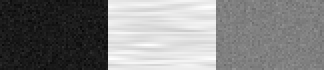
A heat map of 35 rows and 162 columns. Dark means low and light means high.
The table splits into one row of 3 panels. Panel 1,1: very low, fine-grained, faint in contrast. Panel 1,2: very high, streaked across, faint in contrast. Panel 1,3: middling, fine-grained, faint in contrast.
